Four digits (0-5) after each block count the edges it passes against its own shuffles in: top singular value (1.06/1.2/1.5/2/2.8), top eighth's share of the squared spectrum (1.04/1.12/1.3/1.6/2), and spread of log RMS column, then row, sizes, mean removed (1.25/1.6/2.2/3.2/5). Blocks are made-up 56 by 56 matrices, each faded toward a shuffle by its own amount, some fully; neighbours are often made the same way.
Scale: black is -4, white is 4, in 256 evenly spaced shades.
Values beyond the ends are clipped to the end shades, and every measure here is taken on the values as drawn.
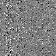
1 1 3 0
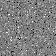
0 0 0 0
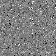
0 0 1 0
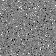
0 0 0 0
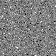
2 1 0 0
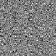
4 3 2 2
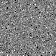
2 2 0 1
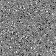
0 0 0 0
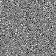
2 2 0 0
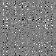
2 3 3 2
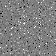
1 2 1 0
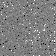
2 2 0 0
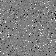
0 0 1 0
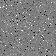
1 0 0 0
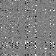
2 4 3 2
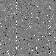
2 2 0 0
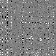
2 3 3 2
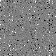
2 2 1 1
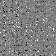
2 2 2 1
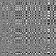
5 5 4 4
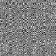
4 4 3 2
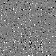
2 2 1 1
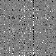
3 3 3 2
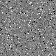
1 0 0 0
